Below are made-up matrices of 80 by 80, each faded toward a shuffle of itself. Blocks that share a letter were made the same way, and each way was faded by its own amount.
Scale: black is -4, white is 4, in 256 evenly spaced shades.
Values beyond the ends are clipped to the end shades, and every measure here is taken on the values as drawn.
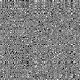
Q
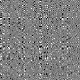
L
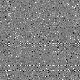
Q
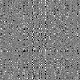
L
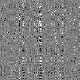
L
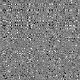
Q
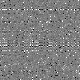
Q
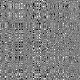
L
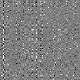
L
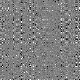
L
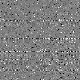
Q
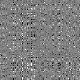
L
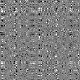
L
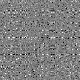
Q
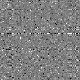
Q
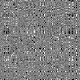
L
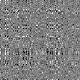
L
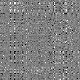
L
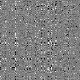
L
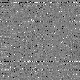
Q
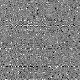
Q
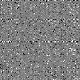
Q
